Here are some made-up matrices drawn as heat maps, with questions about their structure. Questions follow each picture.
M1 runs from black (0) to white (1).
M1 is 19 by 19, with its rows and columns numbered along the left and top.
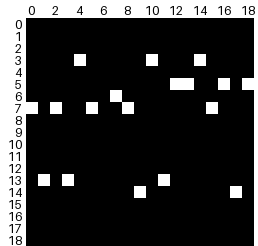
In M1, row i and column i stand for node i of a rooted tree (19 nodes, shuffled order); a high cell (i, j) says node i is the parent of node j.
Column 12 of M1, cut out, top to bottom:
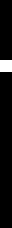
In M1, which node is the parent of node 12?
5
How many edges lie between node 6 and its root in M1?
0
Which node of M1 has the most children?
7
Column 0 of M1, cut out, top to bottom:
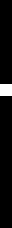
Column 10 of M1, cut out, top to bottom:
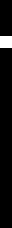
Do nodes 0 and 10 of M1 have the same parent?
no
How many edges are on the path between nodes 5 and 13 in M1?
1
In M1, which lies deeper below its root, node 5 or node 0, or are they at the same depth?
the same depth
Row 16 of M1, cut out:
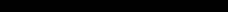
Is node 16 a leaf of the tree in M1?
yes
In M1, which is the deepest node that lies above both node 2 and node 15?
7
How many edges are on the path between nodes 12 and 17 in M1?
5
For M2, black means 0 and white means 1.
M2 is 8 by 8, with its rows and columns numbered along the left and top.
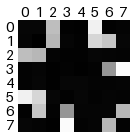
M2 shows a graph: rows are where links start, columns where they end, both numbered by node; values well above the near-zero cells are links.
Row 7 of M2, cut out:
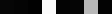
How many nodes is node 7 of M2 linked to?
2
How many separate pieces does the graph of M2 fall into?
2
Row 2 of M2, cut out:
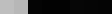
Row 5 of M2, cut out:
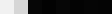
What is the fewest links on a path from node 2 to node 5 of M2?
2
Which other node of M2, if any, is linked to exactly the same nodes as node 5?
node 2
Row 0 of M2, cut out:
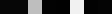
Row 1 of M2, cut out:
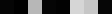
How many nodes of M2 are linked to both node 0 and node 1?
2
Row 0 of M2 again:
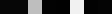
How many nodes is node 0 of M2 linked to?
2
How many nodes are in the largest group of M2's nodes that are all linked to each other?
3
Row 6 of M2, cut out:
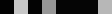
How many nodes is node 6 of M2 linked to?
3
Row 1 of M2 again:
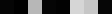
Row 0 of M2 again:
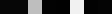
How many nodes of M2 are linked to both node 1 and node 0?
2
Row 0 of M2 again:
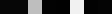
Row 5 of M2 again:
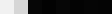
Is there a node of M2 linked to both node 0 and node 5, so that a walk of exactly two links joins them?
no
